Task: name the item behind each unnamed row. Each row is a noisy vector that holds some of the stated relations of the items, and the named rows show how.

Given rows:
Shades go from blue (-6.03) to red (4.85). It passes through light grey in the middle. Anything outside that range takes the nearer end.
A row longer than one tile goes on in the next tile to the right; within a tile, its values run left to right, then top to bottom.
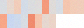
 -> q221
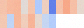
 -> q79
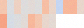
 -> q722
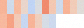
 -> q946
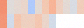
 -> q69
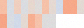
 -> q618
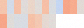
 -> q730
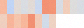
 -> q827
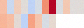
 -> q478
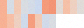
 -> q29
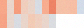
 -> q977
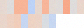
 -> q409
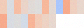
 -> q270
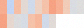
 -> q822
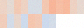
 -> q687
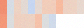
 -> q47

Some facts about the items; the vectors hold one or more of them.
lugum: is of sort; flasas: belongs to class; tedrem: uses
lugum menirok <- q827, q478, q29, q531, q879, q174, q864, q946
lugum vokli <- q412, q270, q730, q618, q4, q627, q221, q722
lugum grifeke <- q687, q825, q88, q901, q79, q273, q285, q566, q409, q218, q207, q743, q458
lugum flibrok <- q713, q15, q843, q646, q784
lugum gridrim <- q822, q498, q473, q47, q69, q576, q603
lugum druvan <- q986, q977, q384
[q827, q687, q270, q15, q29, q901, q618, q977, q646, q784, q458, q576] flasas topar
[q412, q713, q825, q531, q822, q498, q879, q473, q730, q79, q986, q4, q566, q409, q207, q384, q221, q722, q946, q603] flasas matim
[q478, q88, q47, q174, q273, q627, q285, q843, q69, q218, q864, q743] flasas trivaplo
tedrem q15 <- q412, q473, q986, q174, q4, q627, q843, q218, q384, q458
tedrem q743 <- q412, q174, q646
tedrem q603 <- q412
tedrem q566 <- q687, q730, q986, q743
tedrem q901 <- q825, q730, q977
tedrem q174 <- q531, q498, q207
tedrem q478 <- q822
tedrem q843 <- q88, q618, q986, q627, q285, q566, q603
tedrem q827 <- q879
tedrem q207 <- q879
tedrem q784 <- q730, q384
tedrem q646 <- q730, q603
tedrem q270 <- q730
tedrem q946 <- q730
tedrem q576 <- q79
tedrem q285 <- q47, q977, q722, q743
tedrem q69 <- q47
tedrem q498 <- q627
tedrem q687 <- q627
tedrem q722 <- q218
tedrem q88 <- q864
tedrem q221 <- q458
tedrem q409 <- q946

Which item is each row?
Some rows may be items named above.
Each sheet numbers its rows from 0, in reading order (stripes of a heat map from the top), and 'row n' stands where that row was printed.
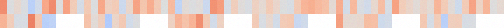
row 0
q864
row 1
q825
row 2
q827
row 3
q218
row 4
q473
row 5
q901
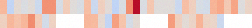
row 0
q827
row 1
q478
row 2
q784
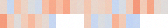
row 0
q646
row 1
q88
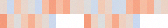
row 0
q713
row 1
q15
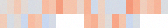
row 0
q458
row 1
q531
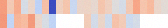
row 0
q576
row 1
q273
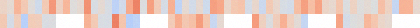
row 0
q901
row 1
q864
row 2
q879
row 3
q843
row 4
q722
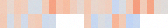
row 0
q285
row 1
q88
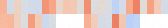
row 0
q174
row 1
q864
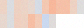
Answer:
q207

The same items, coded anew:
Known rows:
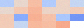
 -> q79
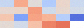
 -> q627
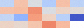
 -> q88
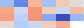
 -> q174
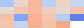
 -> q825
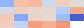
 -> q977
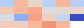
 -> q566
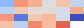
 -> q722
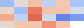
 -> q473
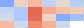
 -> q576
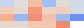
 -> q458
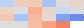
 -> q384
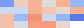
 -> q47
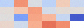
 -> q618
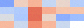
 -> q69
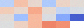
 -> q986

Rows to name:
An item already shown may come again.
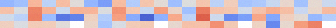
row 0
q864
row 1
q531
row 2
q473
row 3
q207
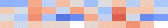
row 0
q946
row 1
q473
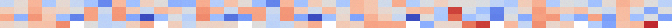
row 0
q218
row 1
q174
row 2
q879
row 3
q174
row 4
q285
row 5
q843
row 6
q901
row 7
q646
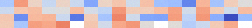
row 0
q730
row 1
q822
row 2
q174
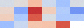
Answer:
q15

